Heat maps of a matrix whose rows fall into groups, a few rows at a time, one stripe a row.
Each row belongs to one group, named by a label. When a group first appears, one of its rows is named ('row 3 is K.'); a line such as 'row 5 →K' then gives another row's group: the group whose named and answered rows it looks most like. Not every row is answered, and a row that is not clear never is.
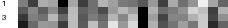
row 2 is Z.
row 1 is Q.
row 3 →Z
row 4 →Z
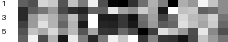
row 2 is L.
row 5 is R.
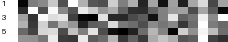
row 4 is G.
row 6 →R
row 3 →G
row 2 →R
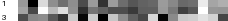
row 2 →G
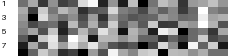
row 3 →G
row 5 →R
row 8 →L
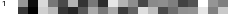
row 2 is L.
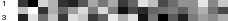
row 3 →Z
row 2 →R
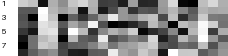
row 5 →Z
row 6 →Q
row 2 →G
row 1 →R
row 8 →L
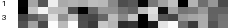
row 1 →R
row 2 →L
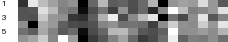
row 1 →Q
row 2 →G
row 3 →L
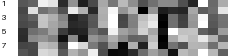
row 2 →Z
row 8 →Q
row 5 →L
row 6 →Q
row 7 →Z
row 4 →L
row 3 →L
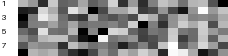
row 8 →L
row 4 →Z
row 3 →L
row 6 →G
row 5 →G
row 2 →Z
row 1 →R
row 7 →R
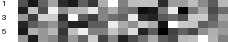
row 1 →L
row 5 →Z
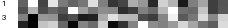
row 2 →R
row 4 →L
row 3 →G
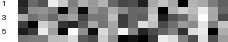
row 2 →Q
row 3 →Q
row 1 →R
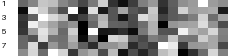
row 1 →Q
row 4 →Q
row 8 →R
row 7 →R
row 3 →L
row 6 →G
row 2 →Q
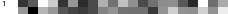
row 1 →G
